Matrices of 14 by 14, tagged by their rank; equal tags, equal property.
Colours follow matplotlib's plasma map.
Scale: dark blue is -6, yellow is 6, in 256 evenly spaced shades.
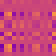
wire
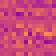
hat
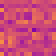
hat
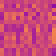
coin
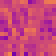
hat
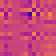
coin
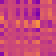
coin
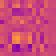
coin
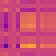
wire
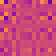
coin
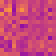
hat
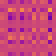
wire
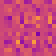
hat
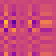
wire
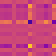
wire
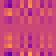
wire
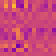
coin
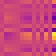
wire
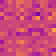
hat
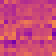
hat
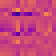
coin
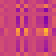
wire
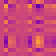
wire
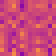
coin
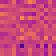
hat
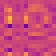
coin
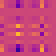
wire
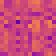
hat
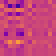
coin
